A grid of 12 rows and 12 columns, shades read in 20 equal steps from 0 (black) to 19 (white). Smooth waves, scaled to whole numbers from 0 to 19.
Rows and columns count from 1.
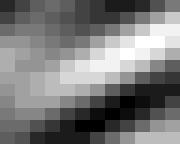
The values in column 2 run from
5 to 12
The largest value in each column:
13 12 13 14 16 17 18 18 19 19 19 18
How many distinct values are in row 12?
8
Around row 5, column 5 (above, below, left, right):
8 15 10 13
